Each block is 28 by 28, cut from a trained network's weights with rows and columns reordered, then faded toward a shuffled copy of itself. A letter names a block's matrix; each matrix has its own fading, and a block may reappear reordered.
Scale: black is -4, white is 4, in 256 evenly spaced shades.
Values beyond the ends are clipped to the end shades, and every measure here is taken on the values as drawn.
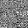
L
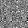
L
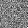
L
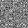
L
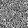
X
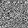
L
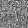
X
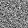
X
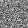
X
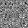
L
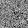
X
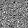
X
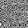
L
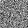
X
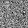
X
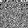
L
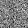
X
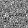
L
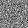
X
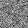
X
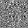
L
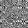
L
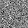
X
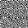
L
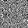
L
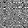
L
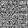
L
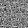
L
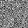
L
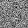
X
